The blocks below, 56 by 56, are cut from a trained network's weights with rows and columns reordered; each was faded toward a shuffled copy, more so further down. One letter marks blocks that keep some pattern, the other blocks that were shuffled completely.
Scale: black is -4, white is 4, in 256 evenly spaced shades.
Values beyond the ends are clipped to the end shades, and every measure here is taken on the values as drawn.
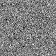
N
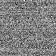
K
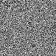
N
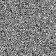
K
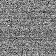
K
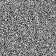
K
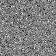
N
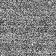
K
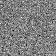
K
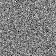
N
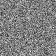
N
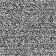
K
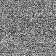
K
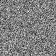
N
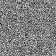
K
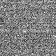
K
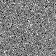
N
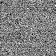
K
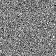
N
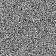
N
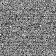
K
